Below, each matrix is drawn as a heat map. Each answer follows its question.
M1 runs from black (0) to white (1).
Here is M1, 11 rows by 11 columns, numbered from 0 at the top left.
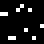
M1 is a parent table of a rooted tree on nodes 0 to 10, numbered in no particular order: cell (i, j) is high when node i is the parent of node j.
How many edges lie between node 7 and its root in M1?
2
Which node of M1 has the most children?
9
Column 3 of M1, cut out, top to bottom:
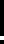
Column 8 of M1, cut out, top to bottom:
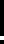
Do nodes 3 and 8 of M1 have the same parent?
yes
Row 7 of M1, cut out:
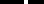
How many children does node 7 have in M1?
1
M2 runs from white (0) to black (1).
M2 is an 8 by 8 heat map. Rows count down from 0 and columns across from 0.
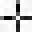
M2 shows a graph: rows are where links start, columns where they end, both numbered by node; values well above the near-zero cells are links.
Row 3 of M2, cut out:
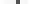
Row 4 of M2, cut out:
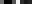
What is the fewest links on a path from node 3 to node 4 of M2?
1
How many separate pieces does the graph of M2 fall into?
1
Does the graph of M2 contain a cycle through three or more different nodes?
no
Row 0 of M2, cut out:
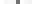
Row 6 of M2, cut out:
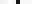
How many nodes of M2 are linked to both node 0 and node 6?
1
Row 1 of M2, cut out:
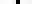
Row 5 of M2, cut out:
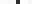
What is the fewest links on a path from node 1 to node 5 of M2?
2
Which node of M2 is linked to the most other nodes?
node 4
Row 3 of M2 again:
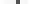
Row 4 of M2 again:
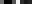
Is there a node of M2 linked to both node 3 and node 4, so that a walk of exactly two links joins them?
no
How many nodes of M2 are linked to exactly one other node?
7
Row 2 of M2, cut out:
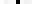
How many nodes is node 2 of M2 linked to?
1
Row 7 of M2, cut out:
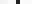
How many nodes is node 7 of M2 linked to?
1
